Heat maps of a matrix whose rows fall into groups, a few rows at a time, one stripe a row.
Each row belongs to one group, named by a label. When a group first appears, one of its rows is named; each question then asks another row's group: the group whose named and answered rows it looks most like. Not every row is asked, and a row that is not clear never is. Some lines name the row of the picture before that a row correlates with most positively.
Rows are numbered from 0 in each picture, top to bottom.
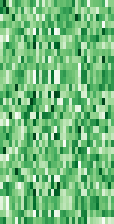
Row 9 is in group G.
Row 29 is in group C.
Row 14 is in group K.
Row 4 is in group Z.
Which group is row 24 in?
K
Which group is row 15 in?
G
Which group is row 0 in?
K
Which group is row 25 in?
Z
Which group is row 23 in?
G
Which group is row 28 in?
C
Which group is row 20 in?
G
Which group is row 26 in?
G
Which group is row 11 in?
Z
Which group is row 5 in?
C
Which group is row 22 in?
C
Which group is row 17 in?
C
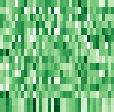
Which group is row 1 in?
Z
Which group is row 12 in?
C
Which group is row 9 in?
C
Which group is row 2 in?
K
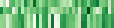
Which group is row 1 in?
G
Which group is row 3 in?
Z
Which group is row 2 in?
Z
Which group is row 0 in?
C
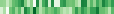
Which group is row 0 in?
Z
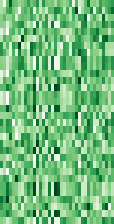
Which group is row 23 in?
G
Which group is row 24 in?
C
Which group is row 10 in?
C
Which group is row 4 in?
C
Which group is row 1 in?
G
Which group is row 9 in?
Z
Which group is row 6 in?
K
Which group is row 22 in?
Z
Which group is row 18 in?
G
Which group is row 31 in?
Z
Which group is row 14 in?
C
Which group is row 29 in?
G
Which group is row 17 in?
G
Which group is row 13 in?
C
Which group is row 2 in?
K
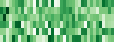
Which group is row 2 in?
K
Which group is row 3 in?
K
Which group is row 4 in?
Z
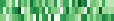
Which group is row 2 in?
Z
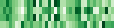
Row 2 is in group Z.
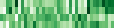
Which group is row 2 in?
K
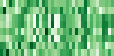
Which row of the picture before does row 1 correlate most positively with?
2
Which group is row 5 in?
Z
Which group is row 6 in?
K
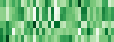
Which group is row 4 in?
G
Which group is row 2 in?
Z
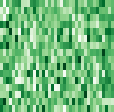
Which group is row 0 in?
K
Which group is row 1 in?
C
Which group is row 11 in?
G
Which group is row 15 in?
G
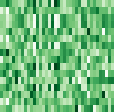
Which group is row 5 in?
C
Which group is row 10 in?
K
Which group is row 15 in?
G
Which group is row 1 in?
C
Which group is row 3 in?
Z
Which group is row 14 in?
C
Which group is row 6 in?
Z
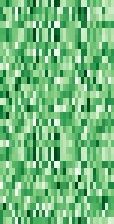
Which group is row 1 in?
K
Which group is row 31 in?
K
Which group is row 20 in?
C
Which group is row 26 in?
G
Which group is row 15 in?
G
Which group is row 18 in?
K
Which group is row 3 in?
Z
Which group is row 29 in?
K
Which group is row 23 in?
Z
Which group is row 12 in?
K
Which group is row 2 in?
K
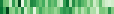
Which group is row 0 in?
K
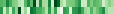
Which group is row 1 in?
K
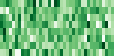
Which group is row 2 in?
K
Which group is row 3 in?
G
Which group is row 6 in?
K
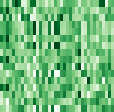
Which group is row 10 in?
Z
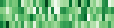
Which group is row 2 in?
K
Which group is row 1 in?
Z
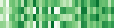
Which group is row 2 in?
C
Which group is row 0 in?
C
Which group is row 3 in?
Z
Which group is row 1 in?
Z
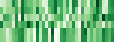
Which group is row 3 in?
G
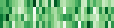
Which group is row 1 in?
G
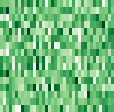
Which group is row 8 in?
G
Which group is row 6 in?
Z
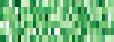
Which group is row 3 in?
C
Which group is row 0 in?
K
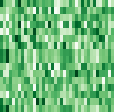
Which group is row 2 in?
C
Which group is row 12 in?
G
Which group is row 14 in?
G
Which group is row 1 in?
Z
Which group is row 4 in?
C
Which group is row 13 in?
C
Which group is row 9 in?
Z
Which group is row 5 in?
K
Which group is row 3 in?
K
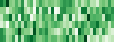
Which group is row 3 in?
C
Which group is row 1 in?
Z
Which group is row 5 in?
K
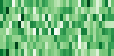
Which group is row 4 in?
Z
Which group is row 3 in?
K
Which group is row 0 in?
G
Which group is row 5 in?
G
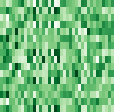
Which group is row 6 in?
K
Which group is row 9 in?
K
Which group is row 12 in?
G
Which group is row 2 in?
C
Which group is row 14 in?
C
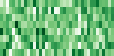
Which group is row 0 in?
C
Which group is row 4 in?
G
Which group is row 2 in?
G
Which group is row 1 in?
Z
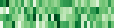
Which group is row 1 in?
C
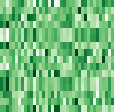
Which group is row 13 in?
G
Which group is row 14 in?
G
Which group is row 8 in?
K
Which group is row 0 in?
Z
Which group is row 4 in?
C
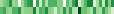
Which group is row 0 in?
G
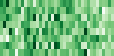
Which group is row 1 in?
K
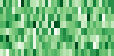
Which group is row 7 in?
C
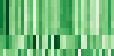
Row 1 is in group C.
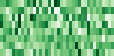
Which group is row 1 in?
Z
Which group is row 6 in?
G
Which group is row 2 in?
K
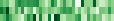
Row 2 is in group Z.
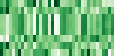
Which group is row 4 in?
Z
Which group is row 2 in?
Z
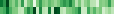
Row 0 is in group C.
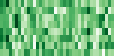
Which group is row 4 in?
G
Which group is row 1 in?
G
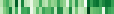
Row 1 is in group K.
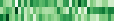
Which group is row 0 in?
K
